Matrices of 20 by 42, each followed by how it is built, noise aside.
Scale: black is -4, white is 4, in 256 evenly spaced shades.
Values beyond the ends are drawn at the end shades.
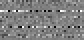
uneven rows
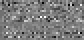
uneven rows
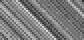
Toeplitz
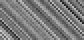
Toeplitz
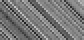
Toeplitz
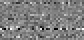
uneven rows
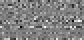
uneven rows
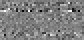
uneven rows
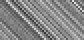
Toeplitz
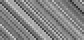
Toeplitz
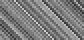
Toeplitz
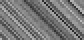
Toeplitz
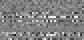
uneven rows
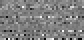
uneven rows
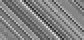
Toeplitz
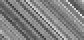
Toeplitz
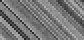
Toeplitz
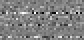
uneven rows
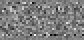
uneven rows
